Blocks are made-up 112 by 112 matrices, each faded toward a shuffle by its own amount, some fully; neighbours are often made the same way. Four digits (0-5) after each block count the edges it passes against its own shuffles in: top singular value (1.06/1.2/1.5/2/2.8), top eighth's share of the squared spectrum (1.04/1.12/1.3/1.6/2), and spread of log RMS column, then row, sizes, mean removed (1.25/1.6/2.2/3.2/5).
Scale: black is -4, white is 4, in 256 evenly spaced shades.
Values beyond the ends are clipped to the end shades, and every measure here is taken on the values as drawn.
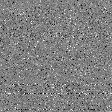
2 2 0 2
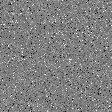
0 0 0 0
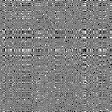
5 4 3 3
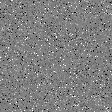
2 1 0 0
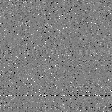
4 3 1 1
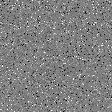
2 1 0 0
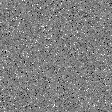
1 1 0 0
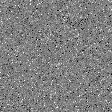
0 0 0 0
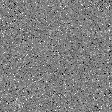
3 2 0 0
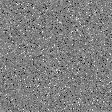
0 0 0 0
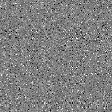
4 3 2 2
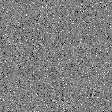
3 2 1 1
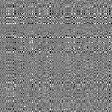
5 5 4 4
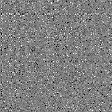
4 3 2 2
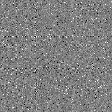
4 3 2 2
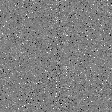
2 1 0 0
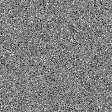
0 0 1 0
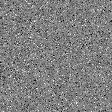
2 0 0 0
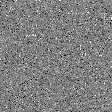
2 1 0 0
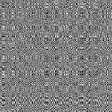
5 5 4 4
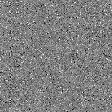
3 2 1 1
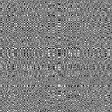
5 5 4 4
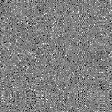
4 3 2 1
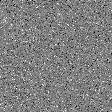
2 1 0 0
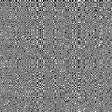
5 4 3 3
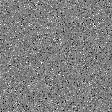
2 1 0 0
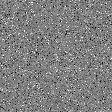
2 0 0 0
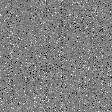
1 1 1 0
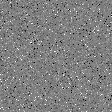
0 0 0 0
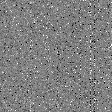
2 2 2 0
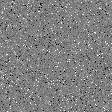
0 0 0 0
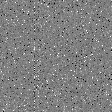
2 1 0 0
